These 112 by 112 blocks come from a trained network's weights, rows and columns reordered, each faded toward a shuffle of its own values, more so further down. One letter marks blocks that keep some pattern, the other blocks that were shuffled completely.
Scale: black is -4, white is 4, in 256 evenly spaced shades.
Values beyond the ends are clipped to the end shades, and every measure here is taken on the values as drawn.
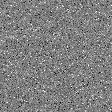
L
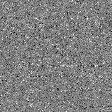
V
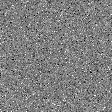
L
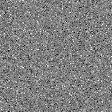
V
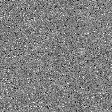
V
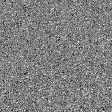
V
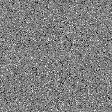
V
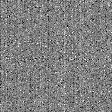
V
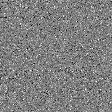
V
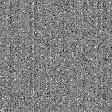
V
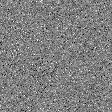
L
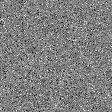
L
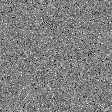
L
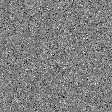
L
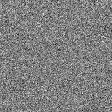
V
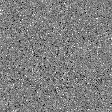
V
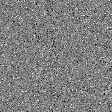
V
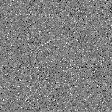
V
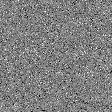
L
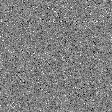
V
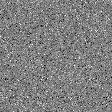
V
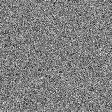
V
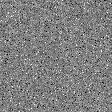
L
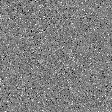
V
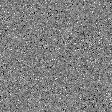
V
